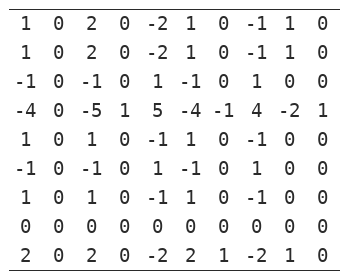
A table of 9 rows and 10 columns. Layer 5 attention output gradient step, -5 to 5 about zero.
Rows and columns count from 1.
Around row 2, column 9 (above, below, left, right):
1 0 -1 0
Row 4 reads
-4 0 -5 1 5 -4 -1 4 -2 1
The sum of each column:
0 0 1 1 -1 0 0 0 1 1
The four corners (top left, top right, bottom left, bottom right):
1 0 2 0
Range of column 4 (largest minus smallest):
1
